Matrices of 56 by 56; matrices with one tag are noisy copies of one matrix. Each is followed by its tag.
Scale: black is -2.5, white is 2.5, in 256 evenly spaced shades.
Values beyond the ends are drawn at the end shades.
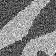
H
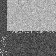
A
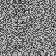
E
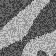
H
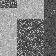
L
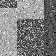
L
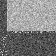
A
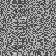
E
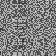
E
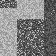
L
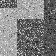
L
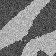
H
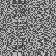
E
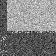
A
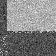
A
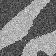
H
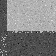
A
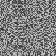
E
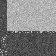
A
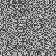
E
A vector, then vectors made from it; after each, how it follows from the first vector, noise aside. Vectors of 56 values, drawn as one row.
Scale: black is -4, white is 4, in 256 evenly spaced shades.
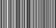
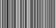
negated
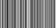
negated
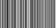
negated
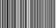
negated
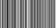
negated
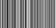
negated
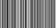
negated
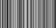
sign-scrambled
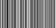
negated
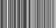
sign-scrambled
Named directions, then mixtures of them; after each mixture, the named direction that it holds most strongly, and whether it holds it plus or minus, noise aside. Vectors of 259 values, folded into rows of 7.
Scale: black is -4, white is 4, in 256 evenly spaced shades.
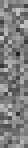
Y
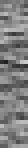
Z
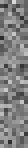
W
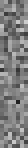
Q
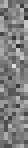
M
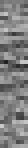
Z, plus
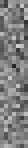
M, minus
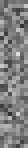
Y, minus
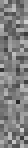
Q, plus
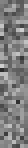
Q, plus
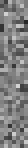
Q, minus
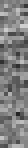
Z, plus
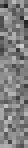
M, minus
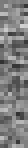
Z, plus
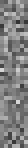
Q, minus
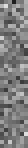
W, minus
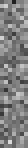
W, minus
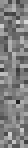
Q, plus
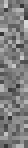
M, plus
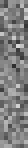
M, minus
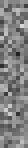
Y, plus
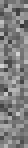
Y, minus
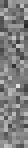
M, minus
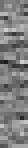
Z, plus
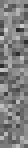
Y, plus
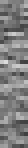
Z, minus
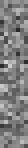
Y, plus
